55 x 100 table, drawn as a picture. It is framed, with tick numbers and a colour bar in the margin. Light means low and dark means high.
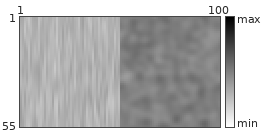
It is made of 1 by 2 panels. Panel 1,1: low, streaked downward, faint in contrast. Panel 1,2: middling, blotchy, faint in contrast.
